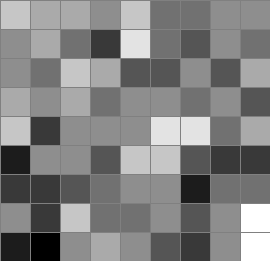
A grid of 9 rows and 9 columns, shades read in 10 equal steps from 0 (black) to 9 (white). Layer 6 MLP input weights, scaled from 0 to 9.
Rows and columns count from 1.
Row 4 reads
6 5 6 4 5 5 4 5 3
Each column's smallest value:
1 0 3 2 3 3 1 2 2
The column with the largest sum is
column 5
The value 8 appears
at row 2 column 5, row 5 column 6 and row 5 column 7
